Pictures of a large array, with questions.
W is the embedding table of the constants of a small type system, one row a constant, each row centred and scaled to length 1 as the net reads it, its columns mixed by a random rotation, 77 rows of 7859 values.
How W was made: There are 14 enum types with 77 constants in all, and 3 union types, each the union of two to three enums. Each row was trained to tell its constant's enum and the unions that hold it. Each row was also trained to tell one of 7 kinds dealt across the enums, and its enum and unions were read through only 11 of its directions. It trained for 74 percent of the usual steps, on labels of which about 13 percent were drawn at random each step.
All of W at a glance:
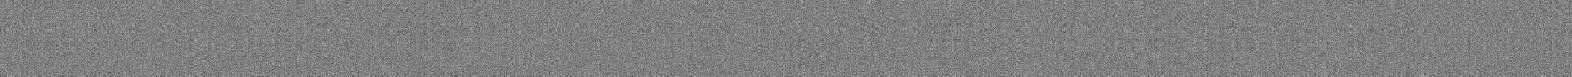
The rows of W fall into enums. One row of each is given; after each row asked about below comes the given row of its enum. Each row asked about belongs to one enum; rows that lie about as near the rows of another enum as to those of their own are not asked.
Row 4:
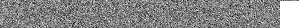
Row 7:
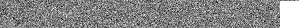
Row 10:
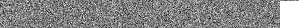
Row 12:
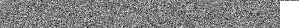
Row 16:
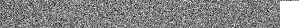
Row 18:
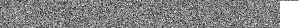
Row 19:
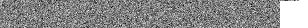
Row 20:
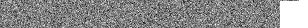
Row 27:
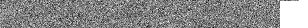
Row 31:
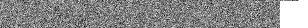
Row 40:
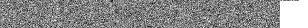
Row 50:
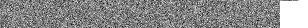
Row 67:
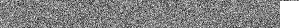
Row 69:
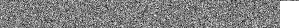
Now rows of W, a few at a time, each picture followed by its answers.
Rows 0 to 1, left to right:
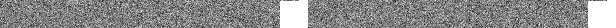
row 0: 16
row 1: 69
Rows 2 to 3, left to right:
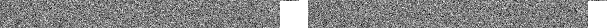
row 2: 16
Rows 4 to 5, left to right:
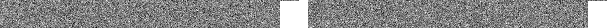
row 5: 12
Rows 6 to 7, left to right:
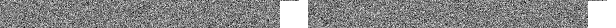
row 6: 4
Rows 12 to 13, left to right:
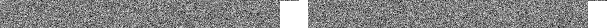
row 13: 67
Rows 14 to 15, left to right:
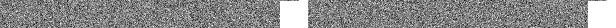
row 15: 50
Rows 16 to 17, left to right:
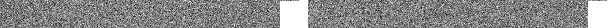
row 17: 27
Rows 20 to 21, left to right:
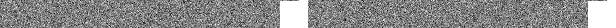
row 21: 12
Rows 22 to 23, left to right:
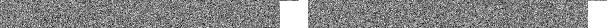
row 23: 40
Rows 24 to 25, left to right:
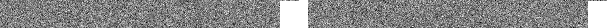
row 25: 31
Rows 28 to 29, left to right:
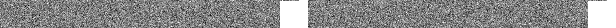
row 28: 16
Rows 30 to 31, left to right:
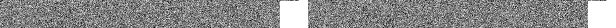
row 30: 4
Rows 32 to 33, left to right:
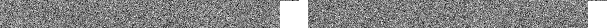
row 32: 31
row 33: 50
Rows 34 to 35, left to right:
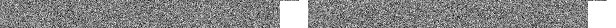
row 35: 20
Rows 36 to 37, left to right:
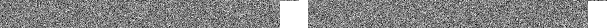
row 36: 19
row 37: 69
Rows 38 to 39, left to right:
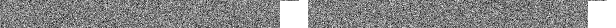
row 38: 50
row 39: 40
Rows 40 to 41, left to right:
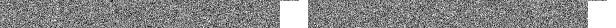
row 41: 19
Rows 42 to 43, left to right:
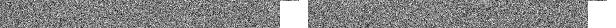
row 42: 16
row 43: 20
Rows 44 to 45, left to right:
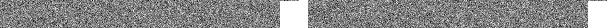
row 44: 19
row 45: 69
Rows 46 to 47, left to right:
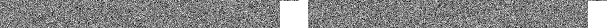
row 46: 19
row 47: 27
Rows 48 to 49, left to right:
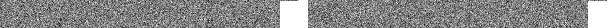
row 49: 69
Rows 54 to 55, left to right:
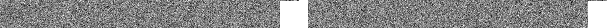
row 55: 10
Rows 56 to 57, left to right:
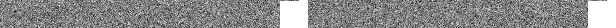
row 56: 20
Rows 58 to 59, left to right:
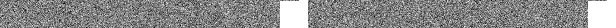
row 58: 18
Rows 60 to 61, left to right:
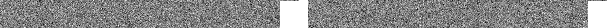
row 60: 19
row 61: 10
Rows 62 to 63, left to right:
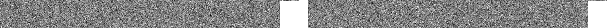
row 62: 16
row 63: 18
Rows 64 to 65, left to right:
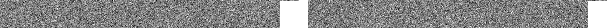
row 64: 40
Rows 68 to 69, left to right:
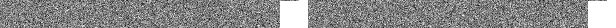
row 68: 40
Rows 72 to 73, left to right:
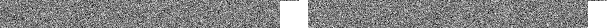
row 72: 69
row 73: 67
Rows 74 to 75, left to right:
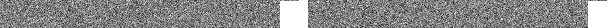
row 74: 27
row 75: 20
